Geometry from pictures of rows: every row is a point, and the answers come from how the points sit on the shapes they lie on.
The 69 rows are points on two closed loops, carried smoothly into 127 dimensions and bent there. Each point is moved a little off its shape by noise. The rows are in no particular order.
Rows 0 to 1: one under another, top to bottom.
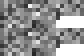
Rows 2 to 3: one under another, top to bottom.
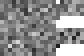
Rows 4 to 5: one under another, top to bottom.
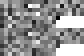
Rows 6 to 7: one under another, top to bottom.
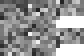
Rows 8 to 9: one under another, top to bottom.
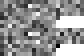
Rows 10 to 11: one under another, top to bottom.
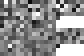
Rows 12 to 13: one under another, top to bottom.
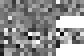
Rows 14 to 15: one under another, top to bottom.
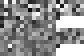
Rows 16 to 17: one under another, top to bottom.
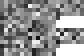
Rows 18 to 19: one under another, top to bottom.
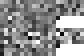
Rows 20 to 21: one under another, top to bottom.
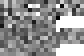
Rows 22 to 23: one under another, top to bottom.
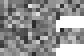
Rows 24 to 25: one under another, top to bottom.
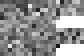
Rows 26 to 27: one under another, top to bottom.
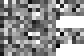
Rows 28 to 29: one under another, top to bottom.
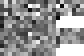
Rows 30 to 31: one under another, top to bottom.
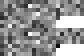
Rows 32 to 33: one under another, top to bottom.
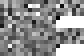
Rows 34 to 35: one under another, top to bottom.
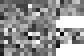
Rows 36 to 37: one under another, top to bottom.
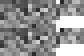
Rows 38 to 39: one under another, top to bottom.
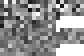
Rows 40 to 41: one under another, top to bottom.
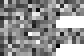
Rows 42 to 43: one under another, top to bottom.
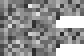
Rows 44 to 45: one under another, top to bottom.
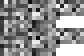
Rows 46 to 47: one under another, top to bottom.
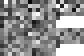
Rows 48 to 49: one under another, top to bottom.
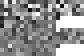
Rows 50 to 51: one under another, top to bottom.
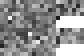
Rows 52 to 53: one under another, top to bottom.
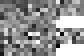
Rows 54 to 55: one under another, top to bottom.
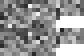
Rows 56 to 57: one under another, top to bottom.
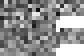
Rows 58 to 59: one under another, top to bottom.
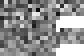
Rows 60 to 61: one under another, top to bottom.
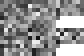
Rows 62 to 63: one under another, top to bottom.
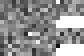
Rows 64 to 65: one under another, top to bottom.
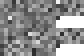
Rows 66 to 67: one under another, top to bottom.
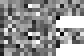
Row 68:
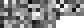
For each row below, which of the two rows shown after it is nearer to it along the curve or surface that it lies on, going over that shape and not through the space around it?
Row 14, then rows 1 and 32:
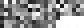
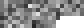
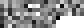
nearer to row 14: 32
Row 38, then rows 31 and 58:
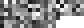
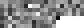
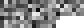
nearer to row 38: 58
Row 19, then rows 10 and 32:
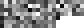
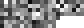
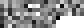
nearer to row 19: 32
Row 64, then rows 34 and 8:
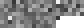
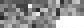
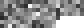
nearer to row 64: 34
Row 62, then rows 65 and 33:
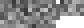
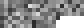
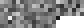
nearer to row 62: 33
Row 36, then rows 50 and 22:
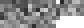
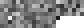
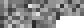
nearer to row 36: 50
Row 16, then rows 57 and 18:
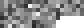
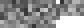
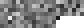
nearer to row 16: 18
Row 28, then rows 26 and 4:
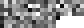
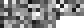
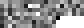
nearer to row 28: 4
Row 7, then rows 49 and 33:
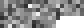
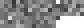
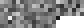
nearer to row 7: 33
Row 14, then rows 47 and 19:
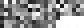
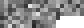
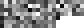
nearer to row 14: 19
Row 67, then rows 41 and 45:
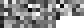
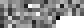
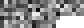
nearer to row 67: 41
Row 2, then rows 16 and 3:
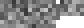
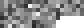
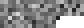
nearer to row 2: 3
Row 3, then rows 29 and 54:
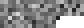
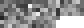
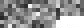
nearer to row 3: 54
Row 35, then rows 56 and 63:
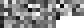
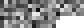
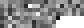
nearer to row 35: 63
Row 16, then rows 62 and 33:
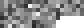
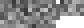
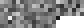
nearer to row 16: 33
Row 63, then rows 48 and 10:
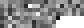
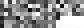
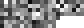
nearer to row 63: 48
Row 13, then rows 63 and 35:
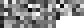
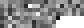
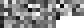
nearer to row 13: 35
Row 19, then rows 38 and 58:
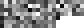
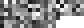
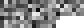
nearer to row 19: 38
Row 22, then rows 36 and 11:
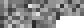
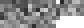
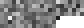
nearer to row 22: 11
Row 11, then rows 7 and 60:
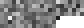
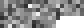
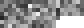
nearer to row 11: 7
